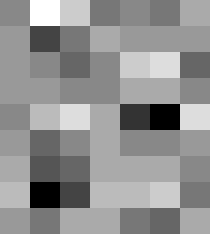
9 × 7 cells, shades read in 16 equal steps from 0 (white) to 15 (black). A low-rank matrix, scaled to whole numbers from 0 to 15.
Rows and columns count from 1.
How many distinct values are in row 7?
4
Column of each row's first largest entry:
4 2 3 3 6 2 2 2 6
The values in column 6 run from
2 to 15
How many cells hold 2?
3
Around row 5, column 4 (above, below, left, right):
7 5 2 12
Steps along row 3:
up up down down down up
